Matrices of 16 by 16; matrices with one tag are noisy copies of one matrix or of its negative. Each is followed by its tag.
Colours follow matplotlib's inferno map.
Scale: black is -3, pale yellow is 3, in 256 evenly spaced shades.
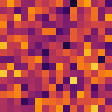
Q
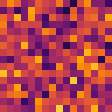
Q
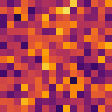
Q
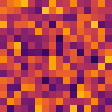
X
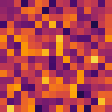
X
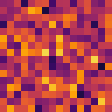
X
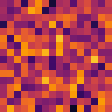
X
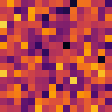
Q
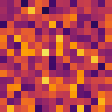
X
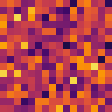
Q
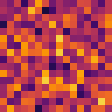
X
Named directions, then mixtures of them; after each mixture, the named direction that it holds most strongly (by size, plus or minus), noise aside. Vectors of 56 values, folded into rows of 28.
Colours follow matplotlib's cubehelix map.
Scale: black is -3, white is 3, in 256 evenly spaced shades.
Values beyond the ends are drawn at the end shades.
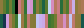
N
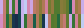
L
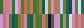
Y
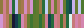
Y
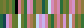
N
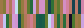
N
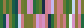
N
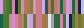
Y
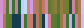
L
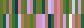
N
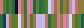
N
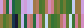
L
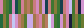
Y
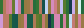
Y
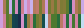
L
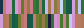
Y
